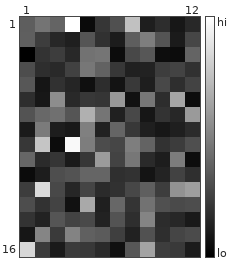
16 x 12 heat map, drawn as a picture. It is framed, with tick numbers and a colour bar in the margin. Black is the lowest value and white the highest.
Slope: none. Histogram: skewed, a long tail of high values. Mirror symmetry: none. Grain: fine. Average level on the scale: 30%.
